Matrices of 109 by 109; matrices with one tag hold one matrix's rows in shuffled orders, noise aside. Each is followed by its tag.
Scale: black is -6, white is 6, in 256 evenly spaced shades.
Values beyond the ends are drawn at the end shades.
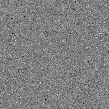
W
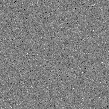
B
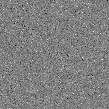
B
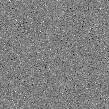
W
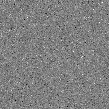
B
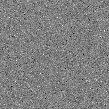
W
